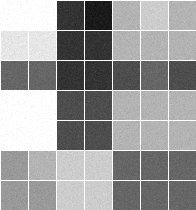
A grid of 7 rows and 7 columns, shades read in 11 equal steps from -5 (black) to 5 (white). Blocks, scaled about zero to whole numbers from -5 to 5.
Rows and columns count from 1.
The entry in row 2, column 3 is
-3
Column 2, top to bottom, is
5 4 -1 5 5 2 1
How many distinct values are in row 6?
4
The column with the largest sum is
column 2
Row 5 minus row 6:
4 3 -5 -5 3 3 3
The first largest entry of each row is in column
1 1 1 1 1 3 3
